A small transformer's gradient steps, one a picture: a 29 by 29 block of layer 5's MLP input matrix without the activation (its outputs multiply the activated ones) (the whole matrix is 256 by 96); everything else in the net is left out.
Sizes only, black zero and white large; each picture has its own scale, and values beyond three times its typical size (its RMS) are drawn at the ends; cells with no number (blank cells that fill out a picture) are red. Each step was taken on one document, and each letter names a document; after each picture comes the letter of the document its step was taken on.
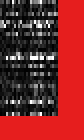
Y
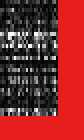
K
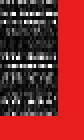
Y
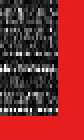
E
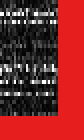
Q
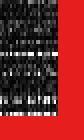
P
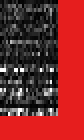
E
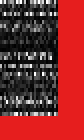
Y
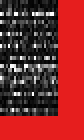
Q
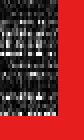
P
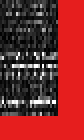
Y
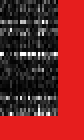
P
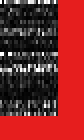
P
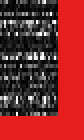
Y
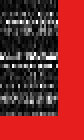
Y
